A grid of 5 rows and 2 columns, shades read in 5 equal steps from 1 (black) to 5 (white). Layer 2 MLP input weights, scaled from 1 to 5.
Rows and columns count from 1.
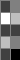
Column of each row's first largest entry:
2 1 1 1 1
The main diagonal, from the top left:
2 4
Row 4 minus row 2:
-1 -1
